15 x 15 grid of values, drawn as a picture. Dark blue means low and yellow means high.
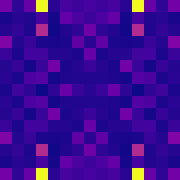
Grain: fine. Calmest part: centre. Slope: none. Mirror symmetry: left to right and top to bottom. Average level on the scale: 10%.
